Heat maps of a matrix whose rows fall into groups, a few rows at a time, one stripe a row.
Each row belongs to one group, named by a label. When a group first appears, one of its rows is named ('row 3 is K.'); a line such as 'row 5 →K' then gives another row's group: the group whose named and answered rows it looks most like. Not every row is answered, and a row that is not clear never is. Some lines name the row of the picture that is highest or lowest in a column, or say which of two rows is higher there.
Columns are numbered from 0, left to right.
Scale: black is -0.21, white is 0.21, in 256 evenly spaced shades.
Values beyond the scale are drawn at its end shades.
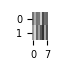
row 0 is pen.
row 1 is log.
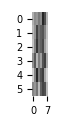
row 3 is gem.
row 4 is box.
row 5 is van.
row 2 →box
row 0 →gem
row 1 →box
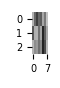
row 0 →box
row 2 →gem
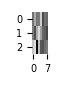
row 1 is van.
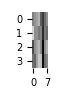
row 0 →van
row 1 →gem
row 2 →van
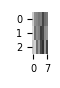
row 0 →gem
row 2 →log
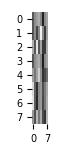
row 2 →gem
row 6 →box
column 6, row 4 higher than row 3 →No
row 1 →pen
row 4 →van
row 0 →van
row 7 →gem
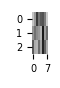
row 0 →box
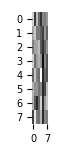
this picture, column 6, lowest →5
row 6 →box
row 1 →log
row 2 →van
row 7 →pen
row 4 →pen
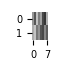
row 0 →gem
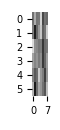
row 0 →pen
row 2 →gem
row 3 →gem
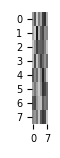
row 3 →gem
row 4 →van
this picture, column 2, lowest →1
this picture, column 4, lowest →3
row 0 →gem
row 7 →van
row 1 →log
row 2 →box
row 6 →van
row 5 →van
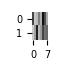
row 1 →log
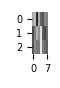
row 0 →log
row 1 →pen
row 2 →pen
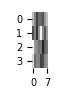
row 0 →box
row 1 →pen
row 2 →gem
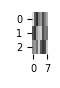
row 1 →van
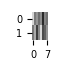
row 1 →pen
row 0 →gem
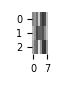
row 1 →box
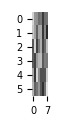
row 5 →box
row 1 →log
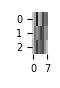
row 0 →log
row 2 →box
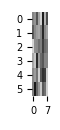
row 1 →van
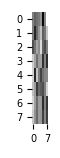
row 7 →log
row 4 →gem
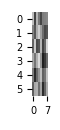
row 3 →van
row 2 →pen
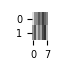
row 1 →gem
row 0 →gem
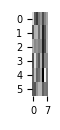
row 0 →box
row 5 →van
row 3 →pen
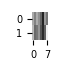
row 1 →box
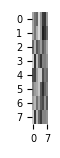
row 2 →pen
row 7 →gem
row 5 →van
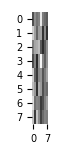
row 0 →pen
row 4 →box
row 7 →gem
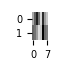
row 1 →van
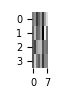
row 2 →van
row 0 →box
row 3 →pen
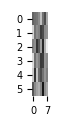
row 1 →gem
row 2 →box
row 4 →gem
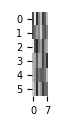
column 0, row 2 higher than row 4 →Yes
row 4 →box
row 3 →log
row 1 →pen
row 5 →log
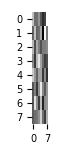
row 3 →van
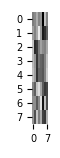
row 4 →box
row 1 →van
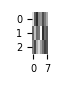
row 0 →box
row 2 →van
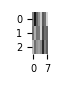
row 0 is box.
